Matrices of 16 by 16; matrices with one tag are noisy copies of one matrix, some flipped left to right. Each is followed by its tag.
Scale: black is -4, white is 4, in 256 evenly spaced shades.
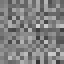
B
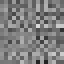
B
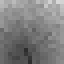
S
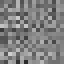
B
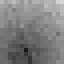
S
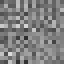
B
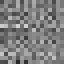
B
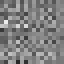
B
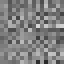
B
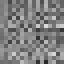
B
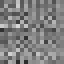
B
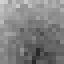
S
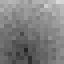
S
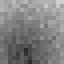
S
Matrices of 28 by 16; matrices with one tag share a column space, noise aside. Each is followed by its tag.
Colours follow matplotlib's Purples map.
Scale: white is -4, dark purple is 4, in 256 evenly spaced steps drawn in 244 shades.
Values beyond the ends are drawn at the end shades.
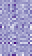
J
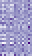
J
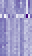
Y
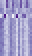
Y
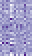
J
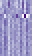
Y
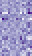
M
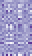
J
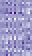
M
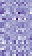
M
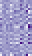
J
